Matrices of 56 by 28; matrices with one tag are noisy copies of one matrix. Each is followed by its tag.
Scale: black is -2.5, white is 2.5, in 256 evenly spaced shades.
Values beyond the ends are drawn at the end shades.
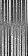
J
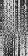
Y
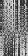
Y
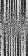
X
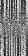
X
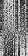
Y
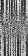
X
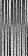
J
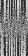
X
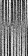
J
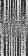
X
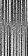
J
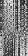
Y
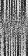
X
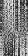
Y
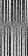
J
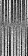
J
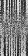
X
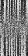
X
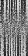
X
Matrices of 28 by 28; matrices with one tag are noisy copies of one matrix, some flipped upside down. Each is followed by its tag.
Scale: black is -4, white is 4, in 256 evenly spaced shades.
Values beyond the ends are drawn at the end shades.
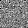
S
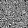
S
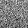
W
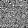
S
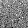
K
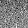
W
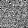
S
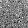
K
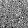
K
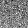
K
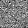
S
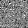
S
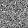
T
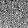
K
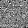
S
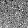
K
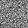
T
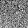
K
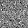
T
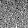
W
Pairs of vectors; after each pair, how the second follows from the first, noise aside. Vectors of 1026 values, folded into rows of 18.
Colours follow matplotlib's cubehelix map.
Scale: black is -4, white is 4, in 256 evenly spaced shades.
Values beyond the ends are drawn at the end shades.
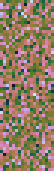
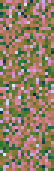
negated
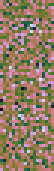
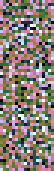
scaled up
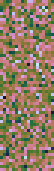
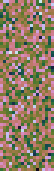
shuffled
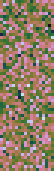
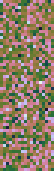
shuffled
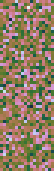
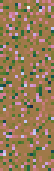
partly zeroed
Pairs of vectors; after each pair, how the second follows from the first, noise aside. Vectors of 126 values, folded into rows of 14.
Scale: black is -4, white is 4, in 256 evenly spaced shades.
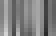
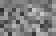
shuffled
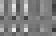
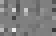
partly zeroed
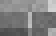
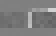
partly zeroed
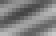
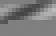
partly zeroed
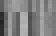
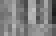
reversed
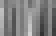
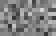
shuffled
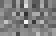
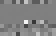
partly zeroed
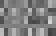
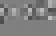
partly zeroed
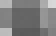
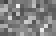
shuffled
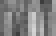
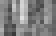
reversed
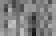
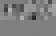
partly zeroed
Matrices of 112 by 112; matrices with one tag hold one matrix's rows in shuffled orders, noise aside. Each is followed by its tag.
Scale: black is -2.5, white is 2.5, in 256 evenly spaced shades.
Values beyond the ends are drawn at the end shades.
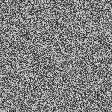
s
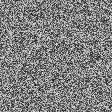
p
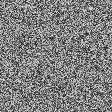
p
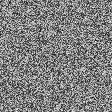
p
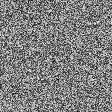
p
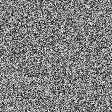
p
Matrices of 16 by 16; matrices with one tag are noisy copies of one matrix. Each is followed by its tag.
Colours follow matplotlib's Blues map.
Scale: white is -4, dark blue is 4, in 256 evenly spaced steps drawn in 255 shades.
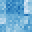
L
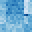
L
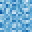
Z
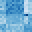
L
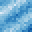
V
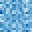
Z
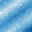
V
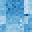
L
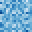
Z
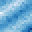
V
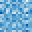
Z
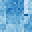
L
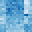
L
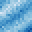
V
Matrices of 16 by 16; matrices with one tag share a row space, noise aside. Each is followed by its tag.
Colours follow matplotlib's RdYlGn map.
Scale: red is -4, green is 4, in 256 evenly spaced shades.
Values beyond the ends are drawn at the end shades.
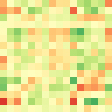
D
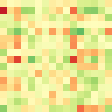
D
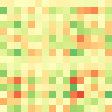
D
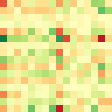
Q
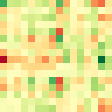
Q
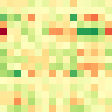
D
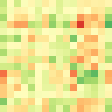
D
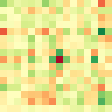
Q
